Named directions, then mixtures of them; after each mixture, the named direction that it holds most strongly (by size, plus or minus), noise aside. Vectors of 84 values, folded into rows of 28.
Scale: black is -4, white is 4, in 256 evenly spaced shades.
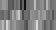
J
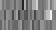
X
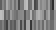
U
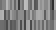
U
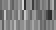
X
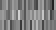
U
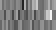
X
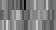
J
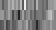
J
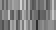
J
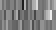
X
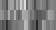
J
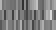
X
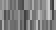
U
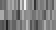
J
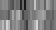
J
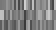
U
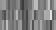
X
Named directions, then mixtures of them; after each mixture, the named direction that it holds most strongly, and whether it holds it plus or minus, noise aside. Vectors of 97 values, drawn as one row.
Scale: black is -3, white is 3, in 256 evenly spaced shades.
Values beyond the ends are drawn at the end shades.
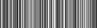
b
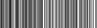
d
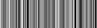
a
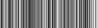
b, minus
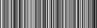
b, plus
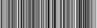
b, minus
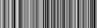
d, minus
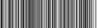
b, minus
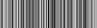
b, minus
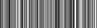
a, minus
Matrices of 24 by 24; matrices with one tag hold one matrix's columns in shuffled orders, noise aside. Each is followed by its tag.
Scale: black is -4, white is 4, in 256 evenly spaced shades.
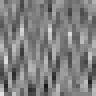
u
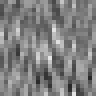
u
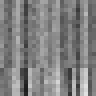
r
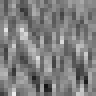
u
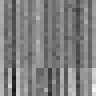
r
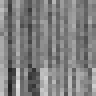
r
